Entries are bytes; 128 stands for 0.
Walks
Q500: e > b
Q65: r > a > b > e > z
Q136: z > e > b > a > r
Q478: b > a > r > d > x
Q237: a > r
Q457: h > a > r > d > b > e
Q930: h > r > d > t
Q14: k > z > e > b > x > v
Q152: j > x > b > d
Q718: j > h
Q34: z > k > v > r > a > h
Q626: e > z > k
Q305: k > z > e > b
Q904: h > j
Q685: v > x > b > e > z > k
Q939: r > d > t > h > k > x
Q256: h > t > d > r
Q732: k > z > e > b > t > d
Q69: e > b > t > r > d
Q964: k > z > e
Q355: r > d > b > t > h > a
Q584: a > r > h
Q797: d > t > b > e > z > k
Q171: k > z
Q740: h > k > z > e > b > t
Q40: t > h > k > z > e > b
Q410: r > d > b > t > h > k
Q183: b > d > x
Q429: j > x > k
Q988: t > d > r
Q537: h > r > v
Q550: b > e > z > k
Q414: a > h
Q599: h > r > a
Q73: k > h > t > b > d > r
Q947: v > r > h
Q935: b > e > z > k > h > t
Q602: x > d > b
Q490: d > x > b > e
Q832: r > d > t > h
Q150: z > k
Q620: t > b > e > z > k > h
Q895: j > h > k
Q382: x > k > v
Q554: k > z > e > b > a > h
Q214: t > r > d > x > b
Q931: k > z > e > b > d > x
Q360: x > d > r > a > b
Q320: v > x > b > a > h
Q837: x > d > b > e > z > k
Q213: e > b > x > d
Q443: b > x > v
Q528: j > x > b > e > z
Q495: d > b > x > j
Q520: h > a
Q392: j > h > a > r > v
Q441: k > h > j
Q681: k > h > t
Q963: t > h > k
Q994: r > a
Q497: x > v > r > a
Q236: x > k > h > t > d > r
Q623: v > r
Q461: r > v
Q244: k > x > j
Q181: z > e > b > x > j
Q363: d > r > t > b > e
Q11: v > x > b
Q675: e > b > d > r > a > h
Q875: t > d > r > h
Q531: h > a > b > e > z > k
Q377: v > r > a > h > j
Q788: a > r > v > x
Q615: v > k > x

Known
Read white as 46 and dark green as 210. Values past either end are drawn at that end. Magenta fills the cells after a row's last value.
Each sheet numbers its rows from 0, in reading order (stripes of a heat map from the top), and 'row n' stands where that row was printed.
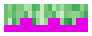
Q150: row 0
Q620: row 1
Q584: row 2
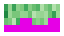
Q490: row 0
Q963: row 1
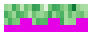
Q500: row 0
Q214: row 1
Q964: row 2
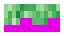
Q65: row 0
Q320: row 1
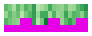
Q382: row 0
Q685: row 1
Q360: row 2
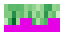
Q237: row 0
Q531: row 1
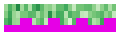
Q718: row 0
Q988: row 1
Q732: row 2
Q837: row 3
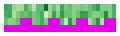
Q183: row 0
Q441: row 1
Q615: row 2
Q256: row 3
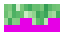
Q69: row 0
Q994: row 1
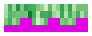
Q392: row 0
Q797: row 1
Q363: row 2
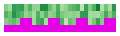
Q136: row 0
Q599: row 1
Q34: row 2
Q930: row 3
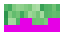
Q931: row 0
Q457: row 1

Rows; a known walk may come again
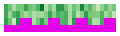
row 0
Q14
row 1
Q930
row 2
Q443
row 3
Q837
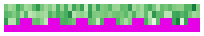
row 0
Q550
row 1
Q875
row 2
Q429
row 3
Q490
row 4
Q171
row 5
Q732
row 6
Q528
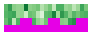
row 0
Q152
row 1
Q40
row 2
Q11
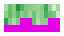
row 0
Q554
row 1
Q626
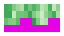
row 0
Q183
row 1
Q620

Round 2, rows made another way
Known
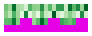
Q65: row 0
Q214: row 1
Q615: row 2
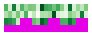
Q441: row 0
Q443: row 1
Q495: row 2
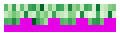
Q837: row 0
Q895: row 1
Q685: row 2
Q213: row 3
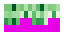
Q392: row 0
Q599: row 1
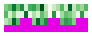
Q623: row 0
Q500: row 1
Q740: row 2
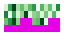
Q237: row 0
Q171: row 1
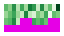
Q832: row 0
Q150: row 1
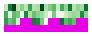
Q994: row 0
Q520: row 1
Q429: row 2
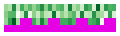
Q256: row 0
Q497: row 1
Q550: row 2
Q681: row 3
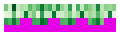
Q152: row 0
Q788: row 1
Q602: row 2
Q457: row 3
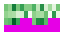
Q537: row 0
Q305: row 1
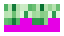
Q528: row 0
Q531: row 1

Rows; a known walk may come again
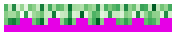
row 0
Q305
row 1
Q73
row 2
Q69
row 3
Q930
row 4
Q685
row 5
Q935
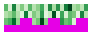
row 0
Q732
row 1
Q988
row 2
Q994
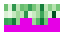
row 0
Q244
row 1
Q363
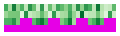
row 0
Q34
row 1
Q931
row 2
Q875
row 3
Q528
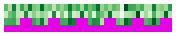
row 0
Q939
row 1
Q377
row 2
Q788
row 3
Q584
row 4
Q443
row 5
Q478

